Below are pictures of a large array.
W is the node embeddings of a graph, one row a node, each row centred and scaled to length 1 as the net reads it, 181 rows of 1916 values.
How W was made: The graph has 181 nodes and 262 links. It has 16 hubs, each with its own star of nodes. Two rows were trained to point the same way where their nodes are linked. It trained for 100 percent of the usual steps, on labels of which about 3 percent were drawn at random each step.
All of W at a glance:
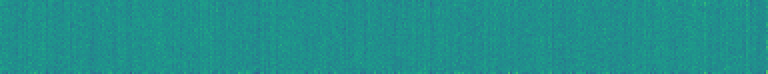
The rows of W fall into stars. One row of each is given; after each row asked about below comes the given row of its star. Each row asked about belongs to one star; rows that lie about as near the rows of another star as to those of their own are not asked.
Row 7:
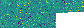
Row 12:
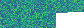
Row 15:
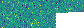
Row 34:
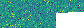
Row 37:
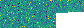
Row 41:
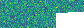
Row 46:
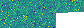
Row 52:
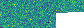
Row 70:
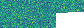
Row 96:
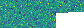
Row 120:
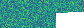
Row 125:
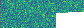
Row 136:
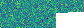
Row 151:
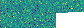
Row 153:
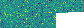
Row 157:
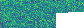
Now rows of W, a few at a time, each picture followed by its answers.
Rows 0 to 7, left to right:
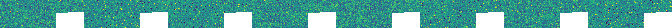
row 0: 46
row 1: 12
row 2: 157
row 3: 157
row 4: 46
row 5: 70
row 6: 151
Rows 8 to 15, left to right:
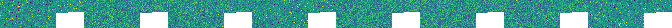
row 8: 37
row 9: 157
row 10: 37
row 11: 70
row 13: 7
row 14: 153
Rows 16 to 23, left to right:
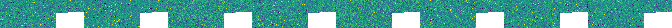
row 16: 46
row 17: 12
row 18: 70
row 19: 96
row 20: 151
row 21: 52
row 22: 120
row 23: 41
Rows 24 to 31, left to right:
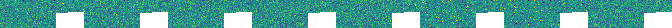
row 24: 52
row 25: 34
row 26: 120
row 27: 120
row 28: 34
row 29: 136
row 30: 125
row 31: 96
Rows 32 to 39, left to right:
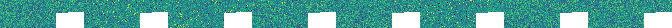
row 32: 34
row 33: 136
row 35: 46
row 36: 15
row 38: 41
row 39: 136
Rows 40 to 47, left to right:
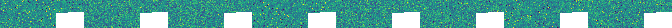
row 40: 136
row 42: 120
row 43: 34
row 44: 153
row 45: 151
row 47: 34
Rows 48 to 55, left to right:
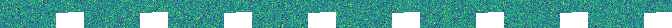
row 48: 41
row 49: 96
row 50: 37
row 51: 157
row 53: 12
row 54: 151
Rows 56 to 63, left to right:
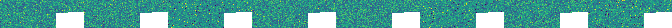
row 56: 151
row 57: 96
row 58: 52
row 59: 7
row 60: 153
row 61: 151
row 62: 15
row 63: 136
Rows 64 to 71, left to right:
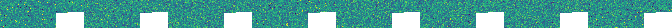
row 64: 52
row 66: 120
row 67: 96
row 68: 125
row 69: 15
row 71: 125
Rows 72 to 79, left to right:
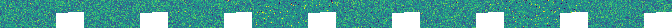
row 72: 153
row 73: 37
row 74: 70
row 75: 37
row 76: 120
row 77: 70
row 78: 15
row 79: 125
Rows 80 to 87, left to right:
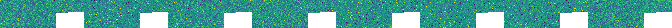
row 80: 34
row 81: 153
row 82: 136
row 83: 157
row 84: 70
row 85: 34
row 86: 7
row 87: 46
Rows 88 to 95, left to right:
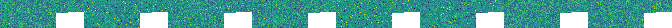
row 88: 37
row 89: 151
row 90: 125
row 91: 46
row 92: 70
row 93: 12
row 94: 15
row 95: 96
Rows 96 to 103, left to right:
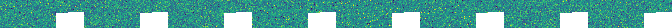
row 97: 12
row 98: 46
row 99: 120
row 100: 136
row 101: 41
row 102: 96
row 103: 125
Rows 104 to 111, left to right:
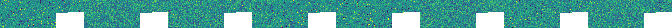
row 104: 7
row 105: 157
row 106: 96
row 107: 151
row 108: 15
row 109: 52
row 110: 153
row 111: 136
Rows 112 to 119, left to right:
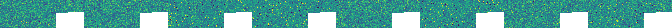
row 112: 96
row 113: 7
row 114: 46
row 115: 7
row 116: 96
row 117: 15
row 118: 7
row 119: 120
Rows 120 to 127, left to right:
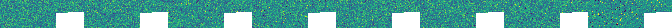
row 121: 125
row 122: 52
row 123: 96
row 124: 120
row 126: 37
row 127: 153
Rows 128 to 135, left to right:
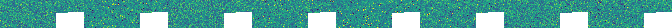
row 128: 151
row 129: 120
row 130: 125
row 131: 120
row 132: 12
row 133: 15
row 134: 157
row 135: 52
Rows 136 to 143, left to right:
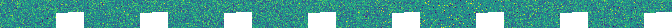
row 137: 157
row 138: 157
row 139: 15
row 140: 46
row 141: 7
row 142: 7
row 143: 46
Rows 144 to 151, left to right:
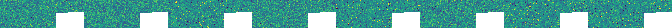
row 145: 151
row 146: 96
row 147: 96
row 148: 125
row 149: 136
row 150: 15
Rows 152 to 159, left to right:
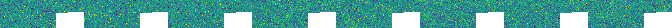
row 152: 70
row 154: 157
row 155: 120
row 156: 136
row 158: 15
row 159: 70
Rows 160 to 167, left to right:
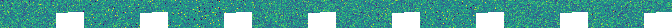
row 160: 15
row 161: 7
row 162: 153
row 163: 46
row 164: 34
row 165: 153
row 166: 15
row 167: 34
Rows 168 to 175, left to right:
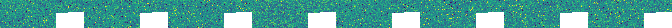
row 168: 41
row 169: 70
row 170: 151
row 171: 34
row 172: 41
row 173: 37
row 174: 37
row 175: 136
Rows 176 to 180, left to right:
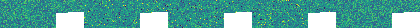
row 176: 70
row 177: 120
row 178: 12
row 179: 136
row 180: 136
